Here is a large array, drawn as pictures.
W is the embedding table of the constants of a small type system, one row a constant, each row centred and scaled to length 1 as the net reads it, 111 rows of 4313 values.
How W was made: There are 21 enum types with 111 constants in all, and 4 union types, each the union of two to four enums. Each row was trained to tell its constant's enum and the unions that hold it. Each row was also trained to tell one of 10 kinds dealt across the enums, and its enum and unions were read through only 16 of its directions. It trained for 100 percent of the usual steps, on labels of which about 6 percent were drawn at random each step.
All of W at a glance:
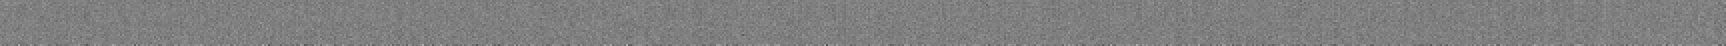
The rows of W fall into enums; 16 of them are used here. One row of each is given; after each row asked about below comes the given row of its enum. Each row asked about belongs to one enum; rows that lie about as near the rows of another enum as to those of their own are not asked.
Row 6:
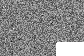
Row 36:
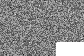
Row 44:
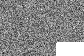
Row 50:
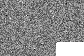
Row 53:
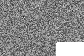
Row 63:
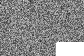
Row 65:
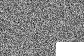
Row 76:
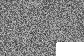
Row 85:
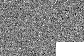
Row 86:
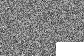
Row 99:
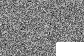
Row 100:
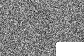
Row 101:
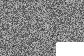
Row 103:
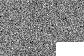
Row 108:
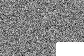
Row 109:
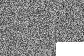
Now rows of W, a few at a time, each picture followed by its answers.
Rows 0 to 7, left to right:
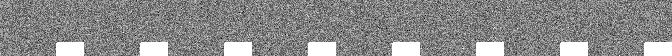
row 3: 36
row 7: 50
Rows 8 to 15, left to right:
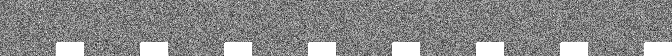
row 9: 103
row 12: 86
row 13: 103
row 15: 108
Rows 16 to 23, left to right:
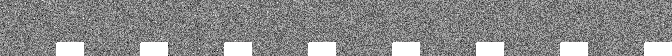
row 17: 53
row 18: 101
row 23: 6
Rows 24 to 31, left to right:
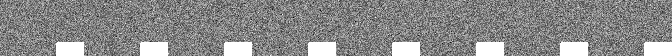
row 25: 85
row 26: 6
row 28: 101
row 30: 53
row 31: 103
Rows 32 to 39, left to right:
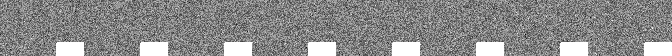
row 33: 6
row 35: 108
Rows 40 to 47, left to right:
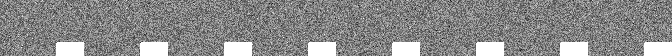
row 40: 50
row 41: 108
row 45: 109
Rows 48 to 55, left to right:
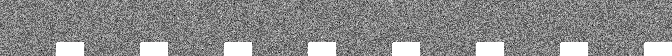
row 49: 108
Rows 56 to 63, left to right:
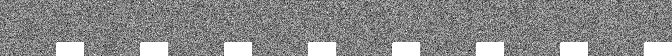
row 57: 85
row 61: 36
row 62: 101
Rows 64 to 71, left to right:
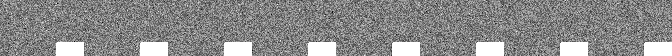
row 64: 36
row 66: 36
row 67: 76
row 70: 109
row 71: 109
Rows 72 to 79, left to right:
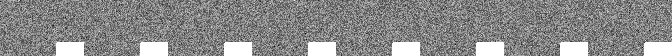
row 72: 103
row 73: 53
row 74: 6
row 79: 50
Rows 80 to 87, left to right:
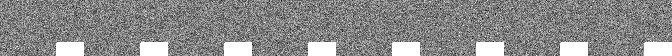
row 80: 108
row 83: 36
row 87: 63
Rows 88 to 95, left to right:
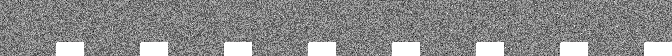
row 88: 53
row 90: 109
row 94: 63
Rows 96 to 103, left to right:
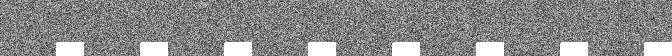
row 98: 6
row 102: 109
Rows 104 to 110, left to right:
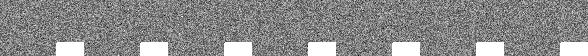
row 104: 53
